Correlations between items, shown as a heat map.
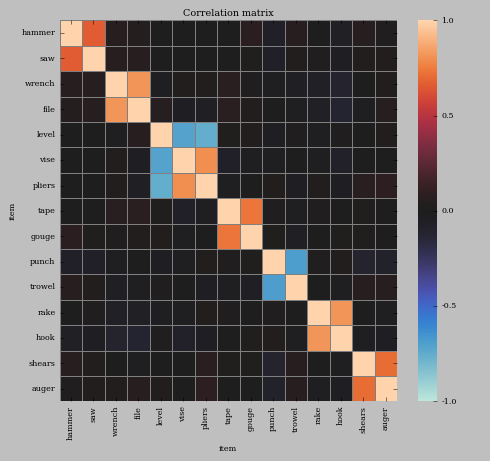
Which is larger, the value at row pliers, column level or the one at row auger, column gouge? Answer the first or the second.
the second
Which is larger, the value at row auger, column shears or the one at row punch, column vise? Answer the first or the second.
the first
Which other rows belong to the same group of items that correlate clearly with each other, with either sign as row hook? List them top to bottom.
rake
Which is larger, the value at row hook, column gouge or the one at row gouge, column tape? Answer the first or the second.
the second
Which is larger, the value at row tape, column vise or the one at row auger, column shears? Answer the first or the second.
the second
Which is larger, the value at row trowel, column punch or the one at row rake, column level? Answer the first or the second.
the second
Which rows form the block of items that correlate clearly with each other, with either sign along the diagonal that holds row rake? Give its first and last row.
rake to hook
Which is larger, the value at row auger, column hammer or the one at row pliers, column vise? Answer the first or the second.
the second
